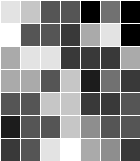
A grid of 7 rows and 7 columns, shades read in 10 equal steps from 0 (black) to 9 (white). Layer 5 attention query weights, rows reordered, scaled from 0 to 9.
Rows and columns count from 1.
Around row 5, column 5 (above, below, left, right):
1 5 7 2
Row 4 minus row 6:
5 3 0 0 -4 1 -1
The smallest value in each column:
1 3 3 2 0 2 0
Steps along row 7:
up up up down down down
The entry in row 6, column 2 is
3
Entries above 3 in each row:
3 3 4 4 2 2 4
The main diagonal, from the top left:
8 3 8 7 2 3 2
